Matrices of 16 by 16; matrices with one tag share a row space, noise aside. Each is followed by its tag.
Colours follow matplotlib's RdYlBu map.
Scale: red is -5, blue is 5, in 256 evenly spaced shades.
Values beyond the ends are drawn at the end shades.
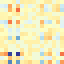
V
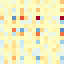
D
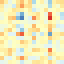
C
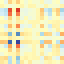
V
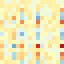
D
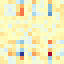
C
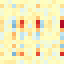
D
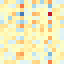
C
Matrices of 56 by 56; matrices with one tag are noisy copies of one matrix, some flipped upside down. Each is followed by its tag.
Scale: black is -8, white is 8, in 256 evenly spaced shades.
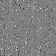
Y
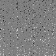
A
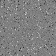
Y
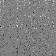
A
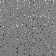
A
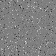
Y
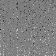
A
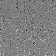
A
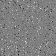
Y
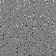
A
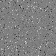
Y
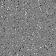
Y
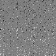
A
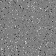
Y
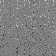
A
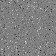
Y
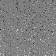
A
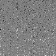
A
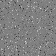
Y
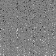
A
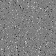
Y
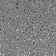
A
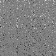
A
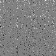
A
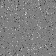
Y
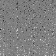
A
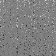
A
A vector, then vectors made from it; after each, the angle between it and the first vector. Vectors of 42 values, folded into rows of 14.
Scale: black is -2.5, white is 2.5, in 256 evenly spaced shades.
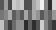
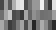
nearly parallel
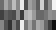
partly aligned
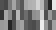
partly aligned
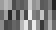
partly opposed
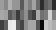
partly opposed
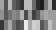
nearly opposite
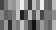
partly aligned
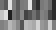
partly opposed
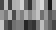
nearly parallel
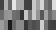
nearly parallel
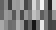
nearly parallel
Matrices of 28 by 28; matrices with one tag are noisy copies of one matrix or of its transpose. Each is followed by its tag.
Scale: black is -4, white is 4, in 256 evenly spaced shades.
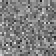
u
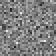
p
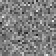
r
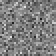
r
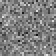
r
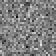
p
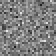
p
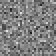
p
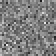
u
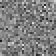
u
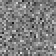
r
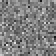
u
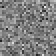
u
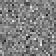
p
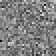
u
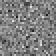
p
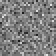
r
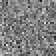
u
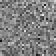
u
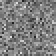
r
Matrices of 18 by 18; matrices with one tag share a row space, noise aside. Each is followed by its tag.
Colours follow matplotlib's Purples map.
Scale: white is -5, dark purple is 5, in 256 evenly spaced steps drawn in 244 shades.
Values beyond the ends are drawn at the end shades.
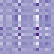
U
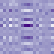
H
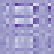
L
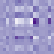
L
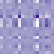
U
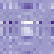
H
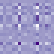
U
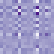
U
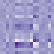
L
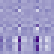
U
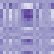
H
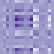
L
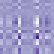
U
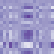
H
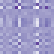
U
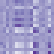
L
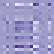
L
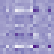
L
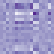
L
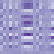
H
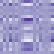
H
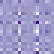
U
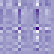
U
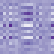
H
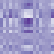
H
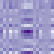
H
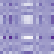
H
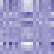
H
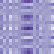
H
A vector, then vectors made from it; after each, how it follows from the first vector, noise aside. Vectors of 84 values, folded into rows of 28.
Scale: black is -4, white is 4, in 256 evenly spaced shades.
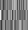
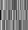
negated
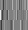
partly zeroed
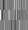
partly zeroed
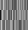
negated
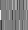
partly zeroed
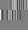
partly zeroed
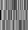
negated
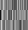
negated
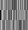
negated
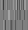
partly zeroed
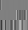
partly zeroed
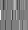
partly zeroed
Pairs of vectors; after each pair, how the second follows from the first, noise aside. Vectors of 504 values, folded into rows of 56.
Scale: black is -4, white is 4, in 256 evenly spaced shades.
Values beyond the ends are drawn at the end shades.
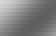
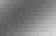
reversed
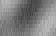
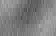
shrunk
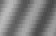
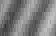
reversed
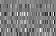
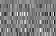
copied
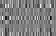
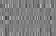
shrunk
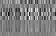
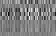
copied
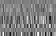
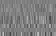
shrunk
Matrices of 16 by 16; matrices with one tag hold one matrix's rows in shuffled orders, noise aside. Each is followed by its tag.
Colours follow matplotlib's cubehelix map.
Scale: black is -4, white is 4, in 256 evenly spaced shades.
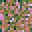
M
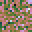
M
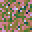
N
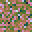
N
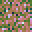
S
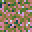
M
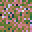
S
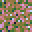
M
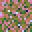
N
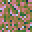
N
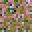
M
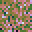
S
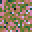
M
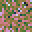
N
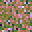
S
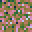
M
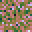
M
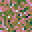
N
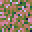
N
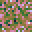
M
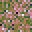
S
